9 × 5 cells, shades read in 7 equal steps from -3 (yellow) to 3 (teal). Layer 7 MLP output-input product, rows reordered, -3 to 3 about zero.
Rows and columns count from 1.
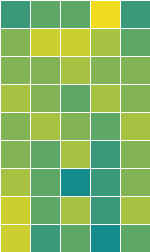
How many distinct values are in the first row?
3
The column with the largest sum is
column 4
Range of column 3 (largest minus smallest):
5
